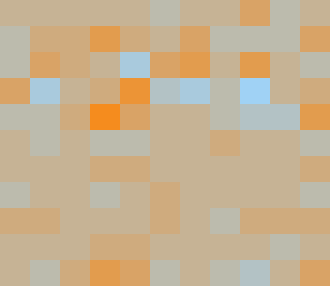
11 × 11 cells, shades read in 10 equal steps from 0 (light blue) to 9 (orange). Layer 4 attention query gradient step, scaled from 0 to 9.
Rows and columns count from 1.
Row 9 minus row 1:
1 1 0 0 0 2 0 -1 -1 2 1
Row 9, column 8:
3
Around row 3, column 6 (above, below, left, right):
4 2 1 7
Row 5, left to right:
3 3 5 9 6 4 4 3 2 2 7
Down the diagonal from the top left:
4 5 5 5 6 4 4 4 5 3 6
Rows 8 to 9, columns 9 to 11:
4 4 3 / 5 5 5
